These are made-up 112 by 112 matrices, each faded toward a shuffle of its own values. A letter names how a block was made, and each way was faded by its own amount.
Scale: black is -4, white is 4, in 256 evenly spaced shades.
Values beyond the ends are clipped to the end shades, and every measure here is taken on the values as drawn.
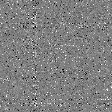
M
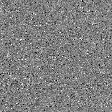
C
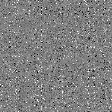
M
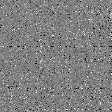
M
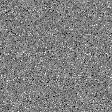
C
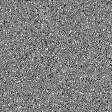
C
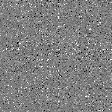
M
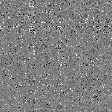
M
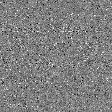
C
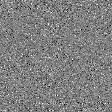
C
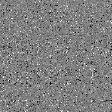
M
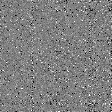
M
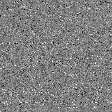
C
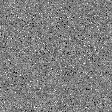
C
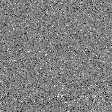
C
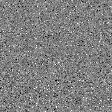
C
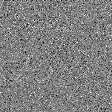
C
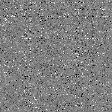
M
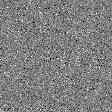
C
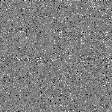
M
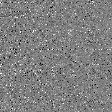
M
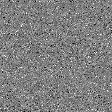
C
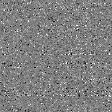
M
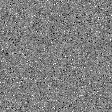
C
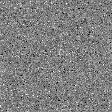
C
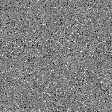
C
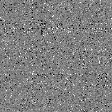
M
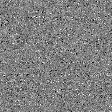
C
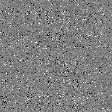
M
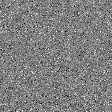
C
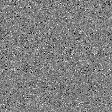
C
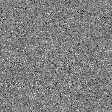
C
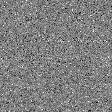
C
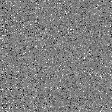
M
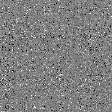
M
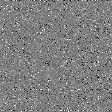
M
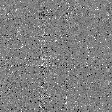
M
